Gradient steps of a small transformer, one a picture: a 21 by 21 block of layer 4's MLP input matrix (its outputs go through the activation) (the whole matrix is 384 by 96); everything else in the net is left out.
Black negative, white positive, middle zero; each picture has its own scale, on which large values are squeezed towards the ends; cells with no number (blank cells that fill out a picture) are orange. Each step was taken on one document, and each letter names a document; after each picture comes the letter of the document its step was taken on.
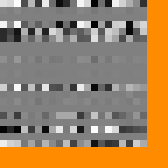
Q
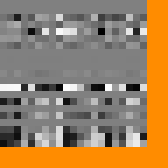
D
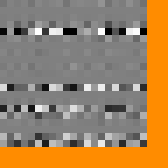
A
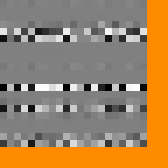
A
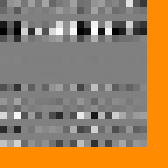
Q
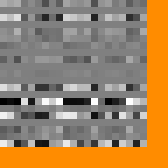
D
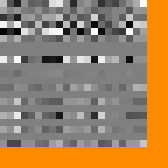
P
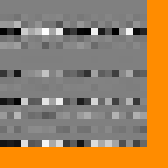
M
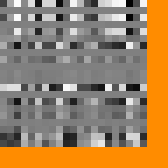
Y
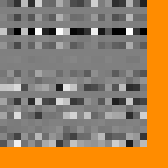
Y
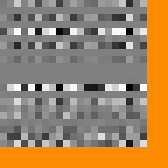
Y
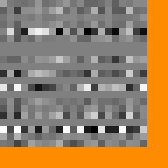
P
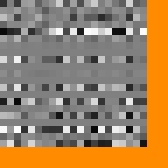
P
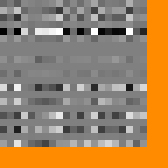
P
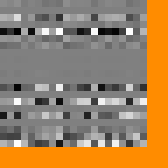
D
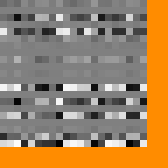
D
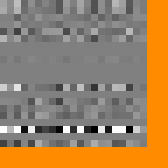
P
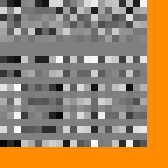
P
